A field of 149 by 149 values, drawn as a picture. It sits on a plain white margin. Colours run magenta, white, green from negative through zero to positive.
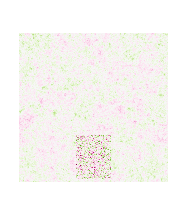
Histogram: heavy tails on both sides. Average level on the scale: 50%. Roughest part: bottom middle. Stripes: none. Odd patch: rougher, in the bottom middle. Odd rows or columns: none.
